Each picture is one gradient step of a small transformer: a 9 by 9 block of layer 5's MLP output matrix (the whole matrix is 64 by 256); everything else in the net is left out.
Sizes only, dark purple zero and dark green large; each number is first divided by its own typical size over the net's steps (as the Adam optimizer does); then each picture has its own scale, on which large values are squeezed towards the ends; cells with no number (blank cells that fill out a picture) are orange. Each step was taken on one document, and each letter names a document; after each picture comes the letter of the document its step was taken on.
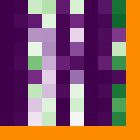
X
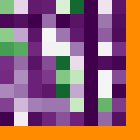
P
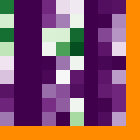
P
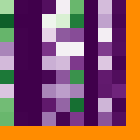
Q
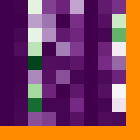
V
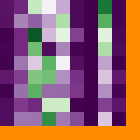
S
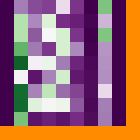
S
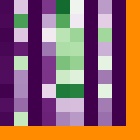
Q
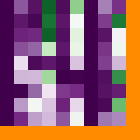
X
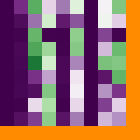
X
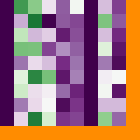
S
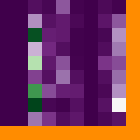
V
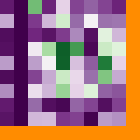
P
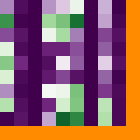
Q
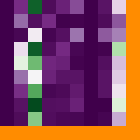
V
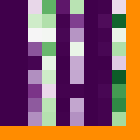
X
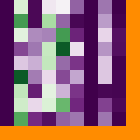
S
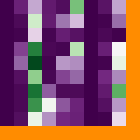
V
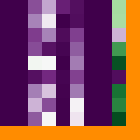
X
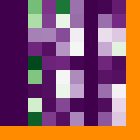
V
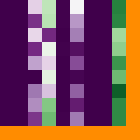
X
